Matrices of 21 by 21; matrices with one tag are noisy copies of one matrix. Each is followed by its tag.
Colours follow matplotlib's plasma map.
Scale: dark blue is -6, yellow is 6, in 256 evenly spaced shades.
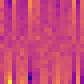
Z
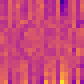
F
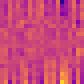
F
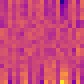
F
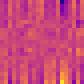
F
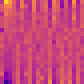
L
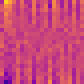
L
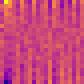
L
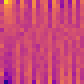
L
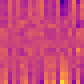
F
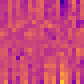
F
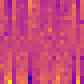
Z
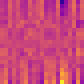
F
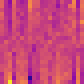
Z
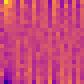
L
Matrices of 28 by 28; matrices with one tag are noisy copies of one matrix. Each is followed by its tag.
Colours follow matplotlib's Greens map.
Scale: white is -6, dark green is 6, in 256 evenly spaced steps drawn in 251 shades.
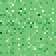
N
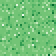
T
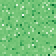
T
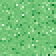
T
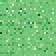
N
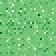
N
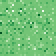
N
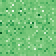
N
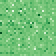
N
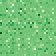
N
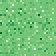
N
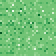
N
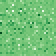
N
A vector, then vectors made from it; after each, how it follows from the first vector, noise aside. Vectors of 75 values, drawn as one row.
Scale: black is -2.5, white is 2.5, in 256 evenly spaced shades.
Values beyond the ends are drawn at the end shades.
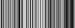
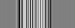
partly zeroed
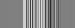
partly zeroed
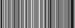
partly zeroed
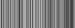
shrunk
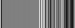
partly zeroed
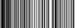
reversed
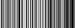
copied
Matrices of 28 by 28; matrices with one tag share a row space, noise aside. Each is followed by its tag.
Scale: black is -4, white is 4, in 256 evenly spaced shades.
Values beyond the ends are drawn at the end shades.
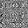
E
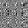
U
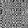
E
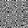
U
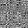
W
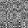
W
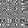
U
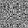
W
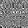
E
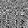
U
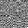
W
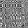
E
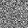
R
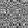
W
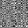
R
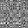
W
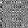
E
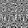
R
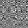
R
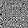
E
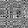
W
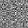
R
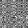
R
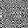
E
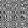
U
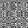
R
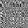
E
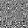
U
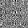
E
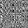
E
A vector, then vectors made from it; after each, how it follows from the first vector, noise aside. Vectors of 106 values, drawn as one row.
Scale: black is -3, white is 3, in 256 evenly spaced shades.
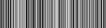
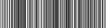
negated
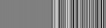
partly zeroed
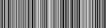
reversed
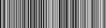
wrapped around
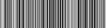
wrapped around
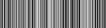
reversed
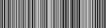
reversed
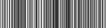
negated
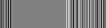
partly zeroed
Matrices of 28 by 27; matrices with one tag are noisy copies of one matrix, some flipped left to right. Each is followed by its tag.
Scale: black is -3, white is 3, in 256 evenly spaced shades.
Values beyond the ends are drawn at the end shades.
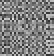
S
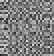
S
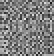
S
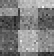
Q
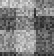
Q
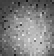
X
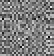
S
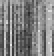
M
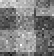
Q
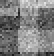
Q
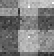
Q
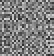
S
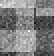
Q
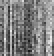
M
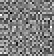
S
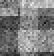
Q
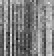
M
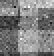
Q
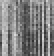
M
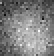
X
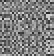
S
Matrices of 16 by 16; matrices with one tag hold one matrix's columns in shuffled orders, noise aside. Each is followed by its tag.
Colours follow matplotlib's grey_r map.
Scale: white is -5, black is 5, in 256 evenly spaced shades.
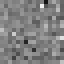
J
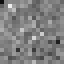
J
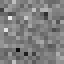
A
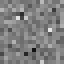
A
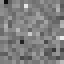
J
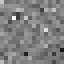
A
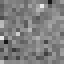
J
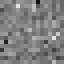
J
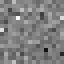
A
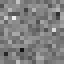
A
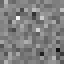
A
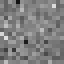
J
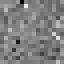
J
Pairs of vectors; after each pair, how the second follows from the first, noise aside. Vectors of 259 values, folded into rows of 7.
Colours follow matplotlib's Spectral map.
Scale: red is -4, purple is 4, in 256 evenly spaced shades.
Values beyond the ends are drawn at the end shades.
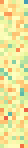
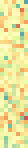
shuffled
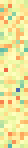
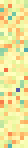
copied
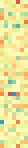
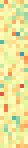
shuffled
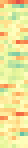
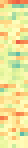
copied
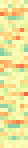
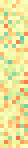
shuffled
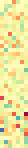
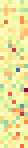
shuffled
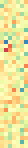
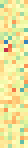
copied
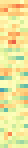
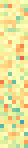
shuffled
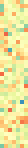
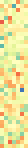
shuffled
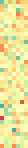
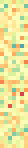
shuffled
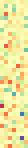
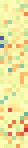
shuffled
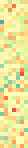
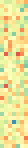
shuffled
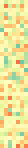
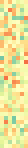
shuffled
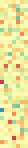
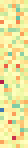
copied
